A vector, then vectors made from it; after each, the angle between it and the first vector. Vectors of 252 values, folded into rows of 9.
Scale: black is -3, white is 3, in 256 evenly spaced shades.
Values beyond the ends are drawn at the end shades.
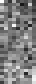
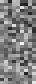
partly aligned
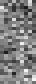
partly aligned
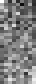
nearly parallel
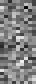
partly aligned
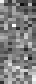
nearly parallel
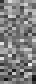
partly opposed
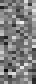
partly opposed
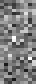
partly opposed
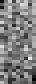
nearly opposite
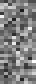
orthogonal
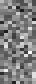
partly aligned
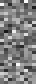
orthogonal
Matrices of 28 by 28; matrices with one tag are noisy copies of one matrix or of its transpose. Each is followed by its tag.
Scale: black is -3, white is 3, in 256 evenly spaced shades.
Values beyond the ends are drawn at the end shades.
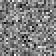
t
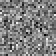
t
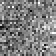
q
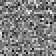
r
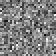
t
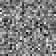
t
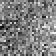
q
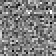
r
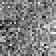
q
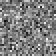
t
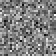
t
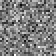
t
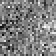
q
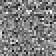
r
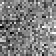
q
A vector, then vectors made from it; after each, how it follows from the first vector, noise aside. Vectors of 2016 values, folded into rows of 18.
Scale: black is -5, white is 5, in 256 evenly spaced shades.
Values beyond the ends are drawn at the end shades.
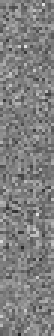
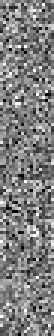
scaled up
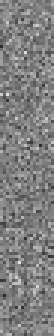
wrapped around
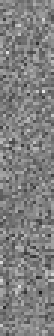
wrapped around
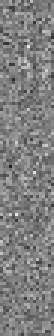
wrapped around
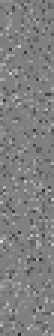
partly zeroed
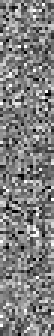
scaled up
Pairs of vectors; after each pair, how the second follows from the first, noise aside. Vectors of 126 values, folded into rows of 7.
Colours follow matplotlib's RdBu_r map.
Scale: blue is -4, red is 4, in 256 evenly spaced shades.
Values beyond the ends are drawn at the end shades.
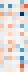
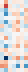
reversed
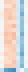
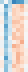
reversed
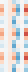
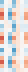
reversed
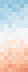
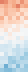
reversed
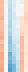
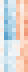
wrapped around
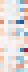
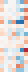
copied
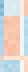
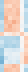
wrapped around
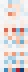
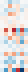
copied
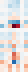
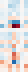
copied
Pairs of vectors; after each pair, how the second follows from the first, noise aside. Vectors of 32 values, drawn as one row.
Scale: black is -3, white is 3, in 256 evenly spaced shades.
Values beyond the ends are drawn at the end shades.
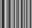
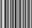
negated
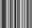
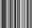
copied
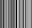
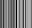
copied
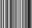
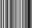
copied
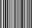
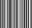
reversed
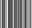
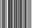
copied
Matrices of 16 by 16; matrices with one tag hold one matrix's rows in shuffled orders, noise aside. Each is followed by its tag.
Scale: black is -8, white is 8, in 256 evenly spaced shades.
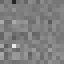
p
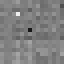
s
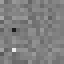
p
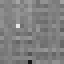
s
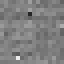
s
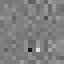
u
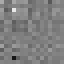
p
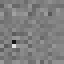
p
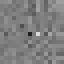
u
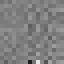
u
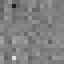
p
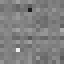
s
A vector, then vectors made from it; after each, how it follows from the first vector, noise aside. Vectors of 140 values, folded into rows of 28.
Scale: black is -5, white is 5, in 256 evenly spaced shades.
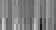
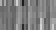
wrapped around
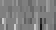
partly zeroed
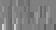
partly zeroed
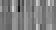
wrapped around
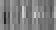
wrapped around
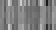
wrapped around
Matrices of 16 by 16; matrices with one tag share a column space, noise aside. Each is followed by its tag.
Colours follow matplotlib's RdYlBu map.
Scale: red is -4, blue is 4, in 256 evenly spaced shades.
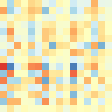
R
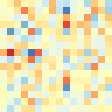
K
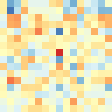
K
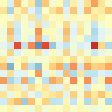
R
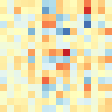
K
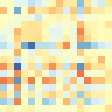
R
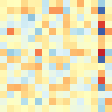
K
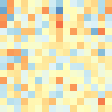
K
